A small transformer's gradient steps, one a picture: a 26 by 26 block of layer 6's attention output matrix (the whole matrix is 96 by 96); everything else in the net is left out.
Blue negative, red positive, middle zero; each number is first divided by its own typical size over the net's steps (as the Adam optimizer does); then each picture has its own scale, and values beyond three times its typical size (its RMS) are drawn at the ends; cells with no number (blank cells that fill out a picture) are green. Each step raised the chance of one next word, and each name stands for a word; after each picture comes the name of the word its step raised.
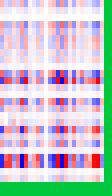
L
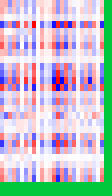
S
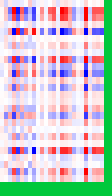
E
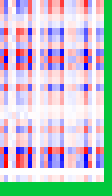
E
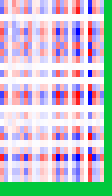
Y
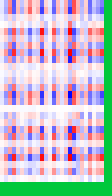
Y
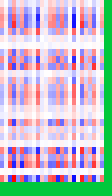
E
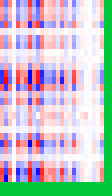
S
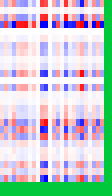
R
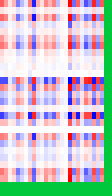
S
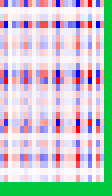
L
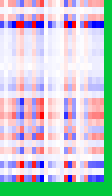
R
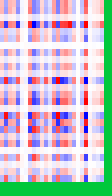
L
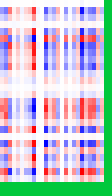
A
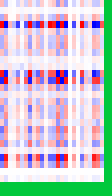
L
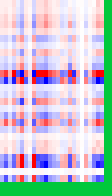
L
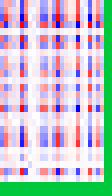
A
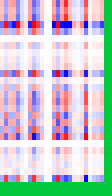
R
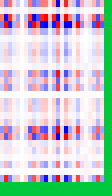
R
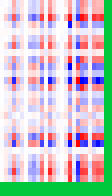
S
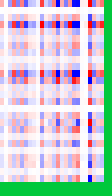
L
